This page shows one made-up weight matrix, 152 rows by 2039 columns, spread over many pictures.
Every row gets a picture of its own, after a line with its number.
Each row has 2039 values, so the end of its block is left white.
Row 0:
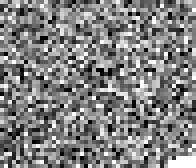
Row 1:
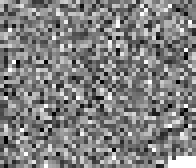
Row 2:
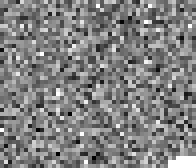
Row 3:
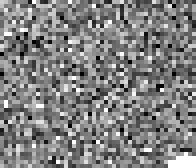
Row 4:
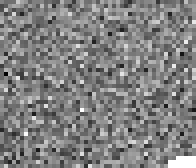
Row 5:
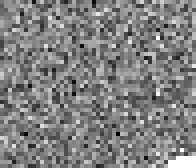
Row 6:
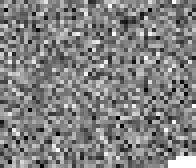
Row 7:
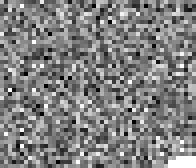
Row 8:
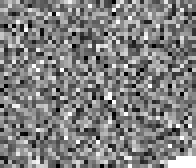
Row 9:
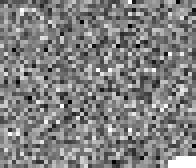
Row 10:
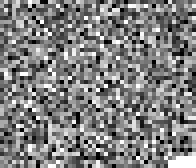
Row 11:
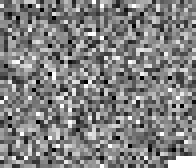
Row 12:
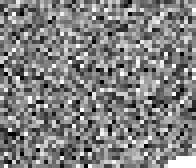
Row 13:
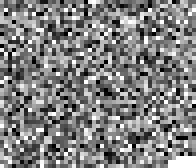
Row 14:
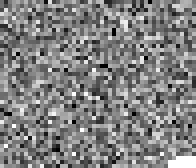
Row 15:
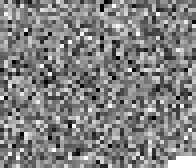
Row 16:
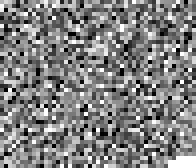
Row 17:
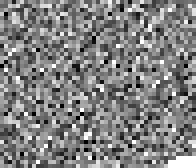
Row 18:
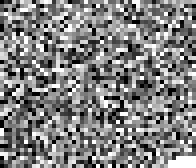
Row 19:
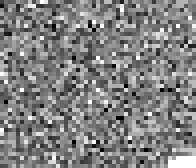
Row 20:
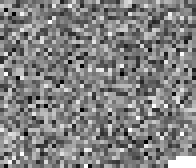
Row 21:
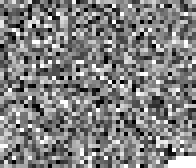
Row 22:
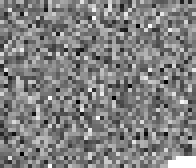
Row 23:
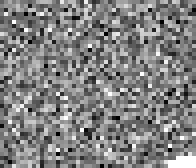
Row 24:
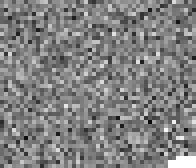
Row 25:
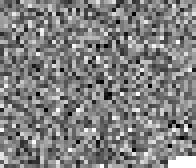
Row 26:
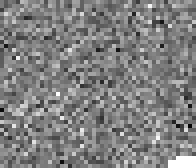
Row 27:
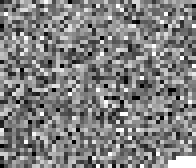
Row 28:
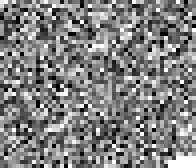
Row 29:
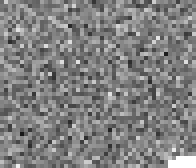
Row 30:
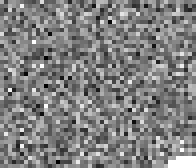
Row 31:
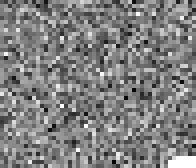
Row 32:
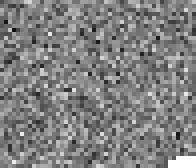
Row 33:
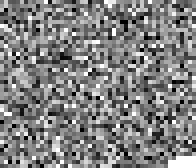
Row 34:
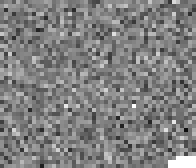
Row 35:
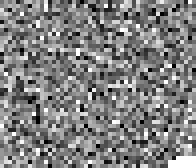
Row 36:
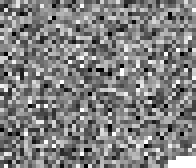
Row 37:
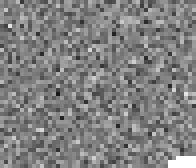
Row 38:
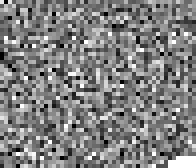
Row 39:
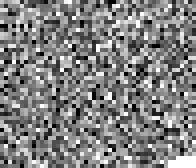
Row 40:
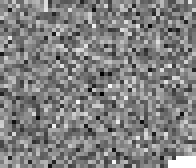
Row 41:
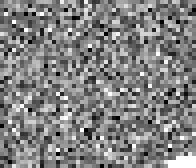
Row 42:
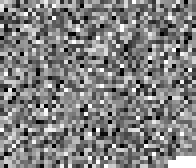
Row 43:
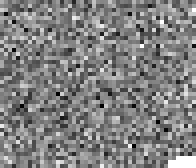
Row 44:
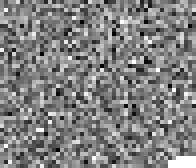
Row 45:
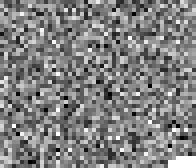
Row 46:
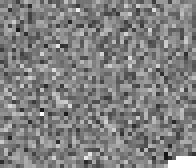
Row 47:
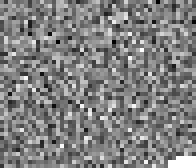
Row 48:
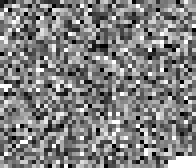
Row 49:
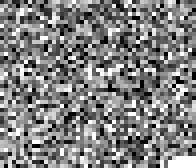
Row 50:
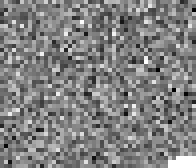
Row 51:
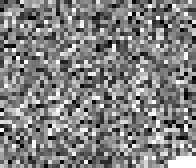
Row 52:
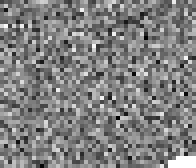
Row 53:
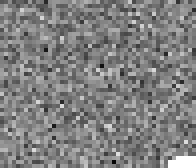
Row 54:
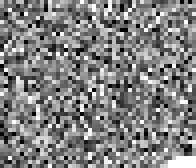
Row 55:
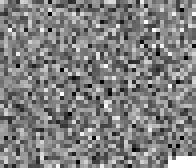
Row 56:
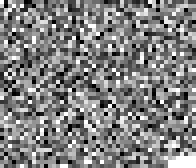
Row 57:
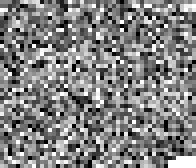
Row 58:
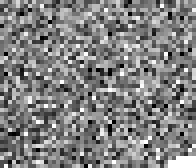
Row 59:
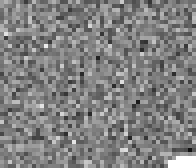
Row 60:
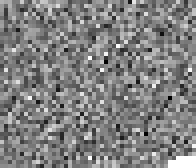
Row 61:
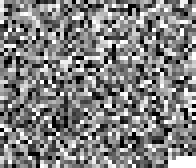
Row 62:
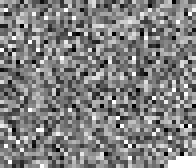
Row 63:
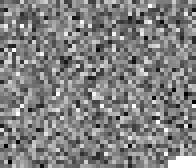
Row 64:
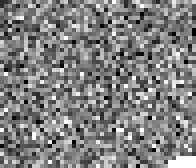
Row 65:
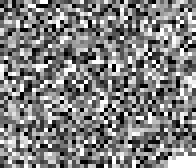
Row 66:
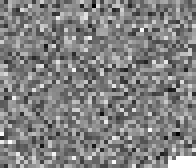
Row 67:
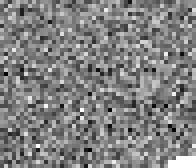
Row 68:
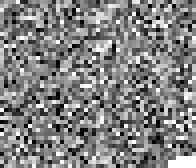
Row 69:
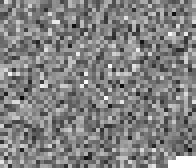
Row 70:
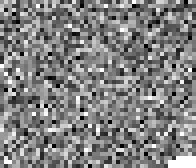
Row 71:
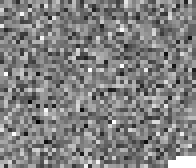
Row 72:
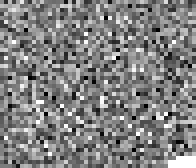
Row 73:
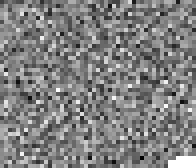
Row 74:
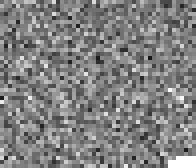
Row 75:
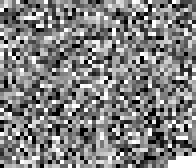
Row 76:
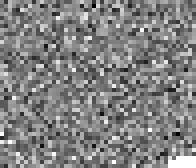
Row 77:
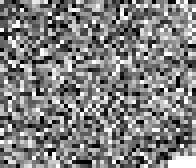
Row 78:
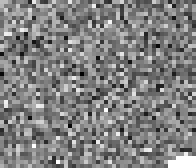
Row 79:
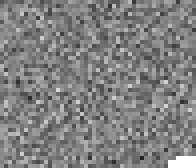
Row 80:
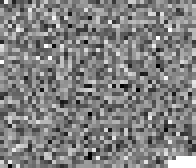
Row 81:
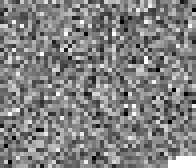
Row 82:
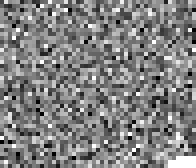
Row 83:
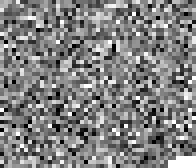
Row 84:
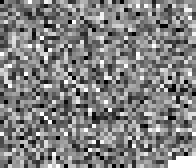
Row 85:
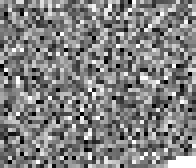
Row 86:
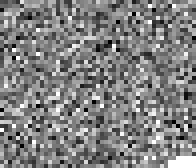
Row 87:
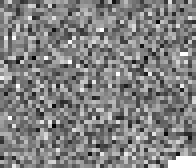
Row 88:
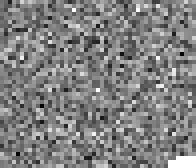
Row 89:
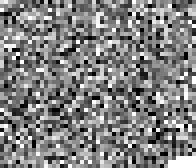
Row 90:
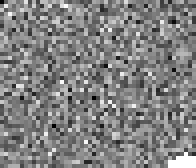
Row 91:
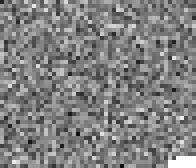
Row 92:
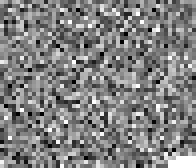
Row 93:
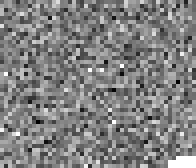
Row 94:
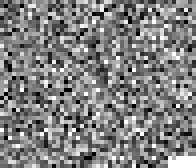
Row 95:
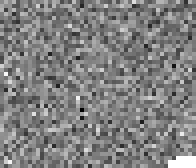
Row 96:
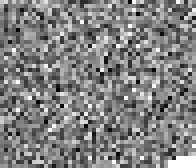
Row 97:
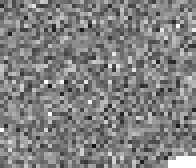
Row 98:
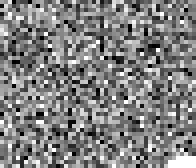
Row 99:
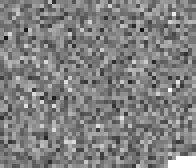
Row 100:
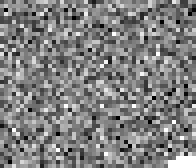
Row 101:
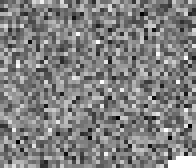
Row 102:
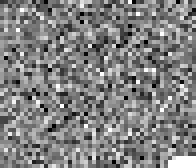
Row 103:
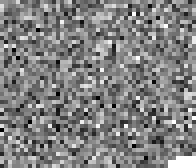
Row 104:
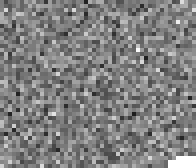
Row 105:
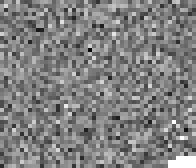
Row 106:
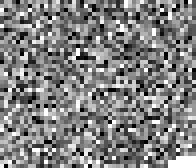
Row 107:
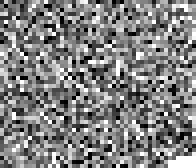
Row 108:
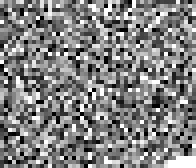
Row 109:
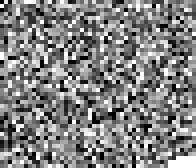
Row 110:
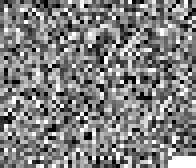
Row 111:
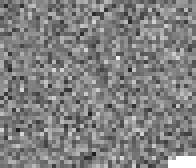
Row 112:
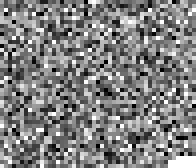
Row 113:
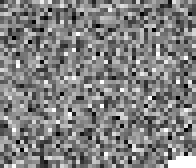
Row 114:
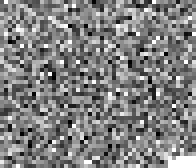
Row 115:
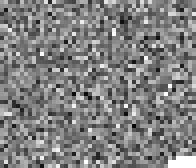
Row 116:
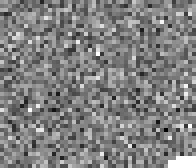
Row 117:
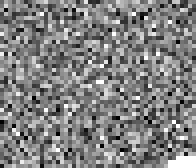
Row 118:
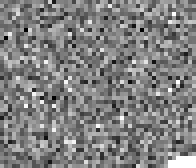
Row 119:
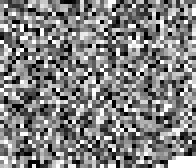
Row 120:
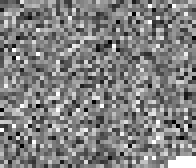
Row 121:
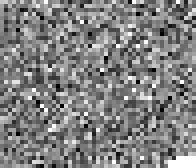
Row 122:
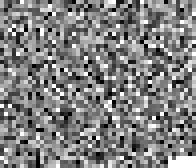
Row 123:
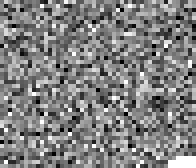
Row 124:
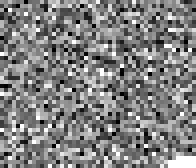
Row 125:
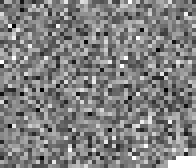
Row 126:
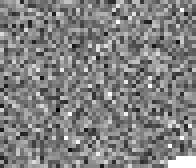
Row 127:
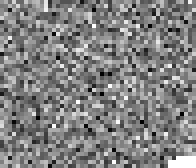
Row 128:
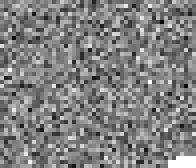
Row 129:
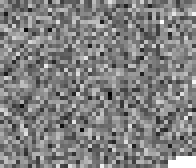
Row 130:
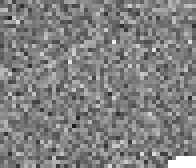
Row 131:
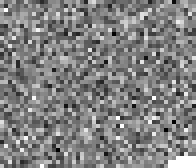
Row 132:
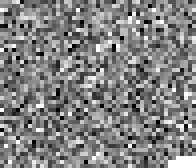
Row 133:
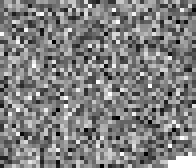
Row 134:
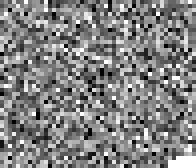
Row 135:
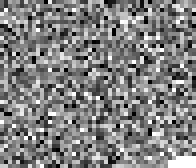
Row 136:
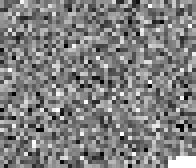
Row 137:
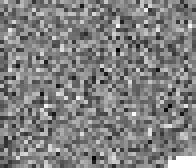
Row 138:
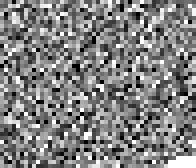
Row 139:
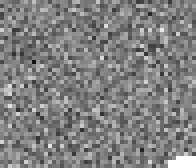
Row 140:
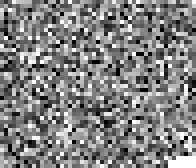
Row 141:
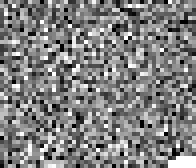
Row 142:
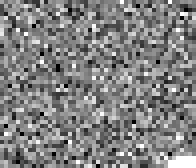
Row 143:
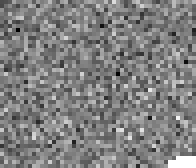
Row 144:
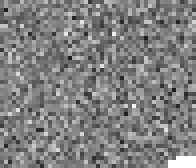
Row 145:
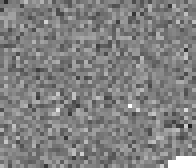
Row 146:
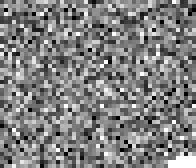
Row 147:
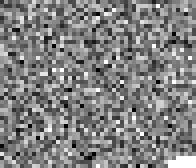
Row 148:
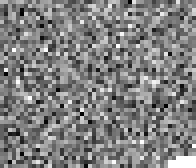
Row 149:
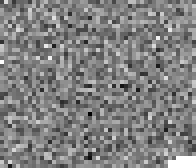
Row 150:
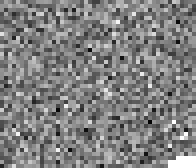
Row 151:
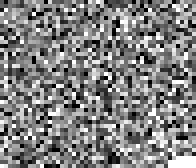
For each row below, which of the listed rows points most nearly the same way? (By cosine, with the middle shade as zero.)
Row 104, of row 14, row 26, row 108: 14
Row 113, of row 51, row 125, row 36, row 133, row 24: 24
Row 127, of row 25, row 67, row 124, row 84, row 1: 67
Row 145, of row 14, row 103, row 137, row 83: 14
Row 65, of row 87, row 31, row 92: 87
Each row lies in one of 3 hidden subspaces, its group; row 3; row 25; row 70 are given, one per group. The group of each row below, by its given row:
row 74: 3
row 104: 25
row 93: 70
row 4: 70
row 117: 25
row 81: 25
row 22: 70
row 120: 25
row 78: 3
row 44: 25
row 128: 25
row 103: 25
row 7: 3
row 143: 3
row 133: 25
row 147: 3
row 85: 70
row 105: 25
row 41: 25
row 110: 70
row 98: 3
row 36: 70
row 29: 3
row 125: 3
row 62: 25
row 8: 25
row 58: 70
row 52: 25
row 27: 3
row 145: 25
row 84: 3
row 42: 70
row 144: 25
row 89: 25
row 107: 3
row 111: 3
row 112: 25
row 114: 3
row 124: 70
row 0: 70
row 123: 3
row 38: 3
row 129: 25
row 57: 3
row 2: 25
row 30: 3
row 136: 25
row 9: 70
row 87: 3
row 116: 25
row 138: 70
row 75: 25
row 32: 3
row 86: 25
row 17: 70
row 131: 25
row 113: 25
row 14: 25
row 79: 70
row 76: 3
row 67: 70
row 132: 25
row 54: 70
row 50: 25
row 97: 3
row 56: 3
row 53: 70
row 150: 25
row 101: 25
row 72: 3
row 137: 25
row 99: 3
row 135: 25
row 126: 25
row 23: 25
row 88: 3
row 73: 70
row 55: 25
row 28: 70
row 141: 3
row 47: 3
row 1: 25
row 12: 70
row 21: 3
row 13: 25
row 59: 3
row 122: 25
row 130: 3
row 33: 25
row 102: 70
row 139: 3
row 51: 25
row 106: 70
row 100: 25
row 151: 25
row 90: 3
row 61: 25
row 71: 70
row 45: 25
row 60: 70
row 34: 25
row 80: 3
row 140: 3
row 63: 25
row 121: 70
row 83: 25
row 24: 25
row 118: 3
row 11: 3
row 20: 70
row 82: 3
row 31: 70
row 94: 3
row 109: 3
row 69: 3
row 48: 70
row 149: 3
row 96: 70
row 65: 3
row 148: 70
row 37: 25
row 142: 3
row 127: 70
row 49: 70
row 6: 25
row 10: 3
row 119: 25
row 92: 3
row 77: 3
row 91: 3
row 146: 25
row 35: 70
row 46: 3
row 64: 3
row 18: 3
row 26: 25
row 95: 70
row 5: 3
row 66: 3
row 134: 70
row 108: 70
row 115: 25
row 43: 25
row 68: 25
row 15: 3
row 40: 70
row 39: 25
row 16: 70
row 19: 3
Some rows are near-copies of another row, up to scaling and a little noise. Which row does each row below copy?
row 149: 80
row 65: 97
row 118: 99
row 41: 23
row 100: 146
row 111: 94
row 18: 27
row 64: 143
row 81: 50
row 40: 127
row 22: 54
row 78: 3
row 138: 17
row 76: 66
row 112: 13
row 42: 16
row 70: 95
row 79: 73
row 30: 7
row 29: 114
